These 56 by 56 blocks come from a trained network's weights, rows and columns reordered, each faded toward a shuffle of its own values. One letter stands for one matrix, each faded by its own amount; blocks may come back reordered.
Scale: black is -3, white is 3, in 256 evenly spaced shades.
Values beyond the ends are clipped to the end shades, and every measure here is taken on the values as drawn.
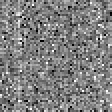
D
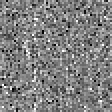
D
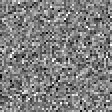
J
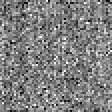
D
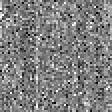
D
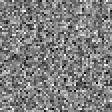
J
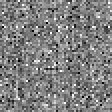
D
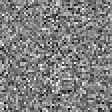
J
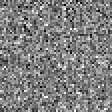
J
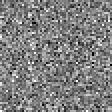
J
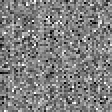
D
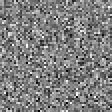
J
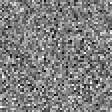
J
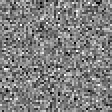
J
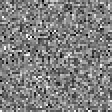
J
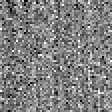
D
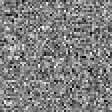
J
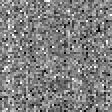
D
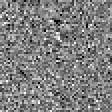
J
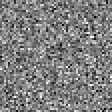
J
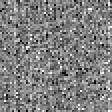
D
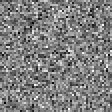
J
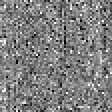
D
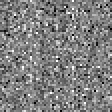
D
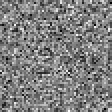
J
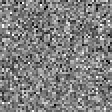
J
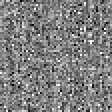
D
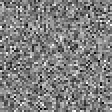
J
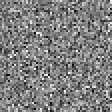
J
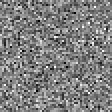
J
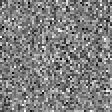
J
